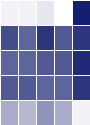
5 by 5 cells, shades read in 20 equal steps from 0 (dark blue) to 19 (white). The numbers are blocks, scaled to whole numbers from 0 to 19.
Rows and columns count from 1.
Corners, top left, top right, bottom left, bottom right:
18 0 12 18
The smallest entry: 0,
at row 1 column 5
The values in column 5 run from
0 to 18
